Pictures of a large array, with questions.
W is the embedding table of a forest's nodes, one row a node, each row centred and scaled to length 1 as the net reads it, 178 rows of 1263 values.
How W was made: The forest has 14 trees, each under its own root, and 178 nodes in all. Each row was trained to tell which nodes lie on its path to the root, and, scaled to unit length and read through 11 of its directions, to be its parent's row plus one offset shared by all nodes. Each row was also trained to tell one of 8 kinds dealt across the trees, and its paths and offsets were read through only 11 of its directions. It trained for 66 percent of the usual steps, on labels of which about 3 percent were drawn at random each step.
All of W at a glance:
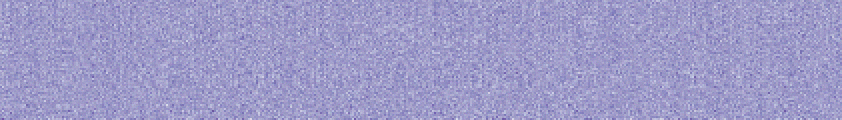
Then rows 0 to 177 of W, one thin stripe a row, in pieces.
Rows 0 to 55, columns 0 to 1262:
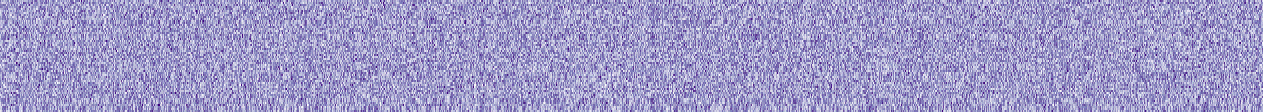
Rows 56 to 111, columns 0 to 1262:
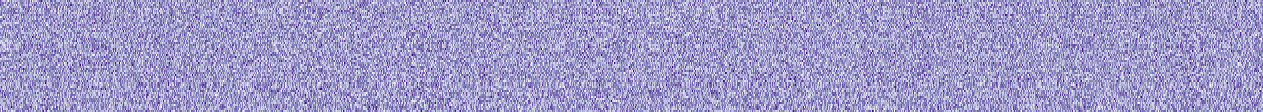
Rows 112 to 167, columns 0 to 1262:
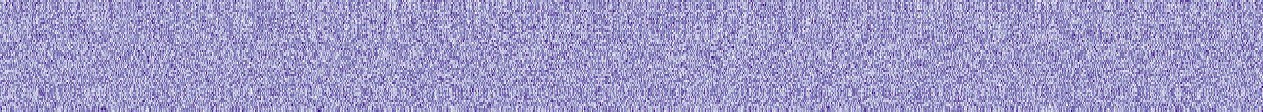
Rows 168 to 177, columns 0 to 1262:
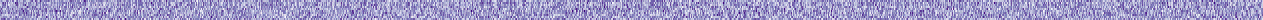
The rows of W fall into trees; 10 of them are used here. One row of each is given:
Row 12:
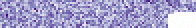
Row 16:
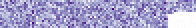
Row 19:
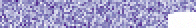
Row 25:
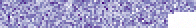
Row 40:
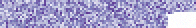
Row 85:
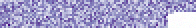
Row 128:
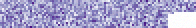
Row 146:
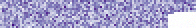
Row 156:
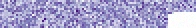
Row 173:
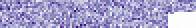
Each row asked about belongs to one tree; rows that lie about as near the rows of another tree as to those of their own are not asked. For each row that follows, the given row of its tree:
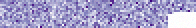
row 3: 146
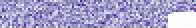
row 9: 19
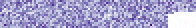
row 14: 25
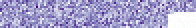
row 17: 85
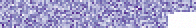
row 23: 128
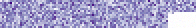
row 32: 85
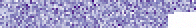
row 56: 25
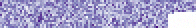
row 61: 12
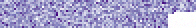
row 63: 25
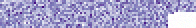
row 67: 25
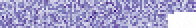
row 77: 128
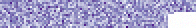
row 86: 146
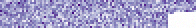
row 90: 173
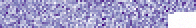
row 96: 146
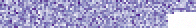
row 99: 25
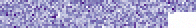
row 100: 85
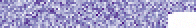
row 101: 19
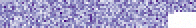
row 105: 85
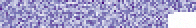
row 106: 12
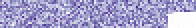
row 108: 85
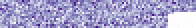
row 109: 85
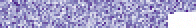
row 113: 146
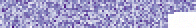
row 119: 146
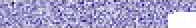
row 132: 25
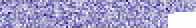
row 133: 12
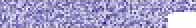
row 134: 19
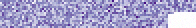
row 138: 146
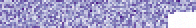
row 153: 12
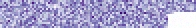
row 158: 85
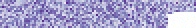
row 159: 19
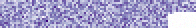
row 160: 128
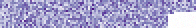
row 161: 25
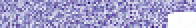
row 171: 19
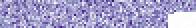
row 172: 146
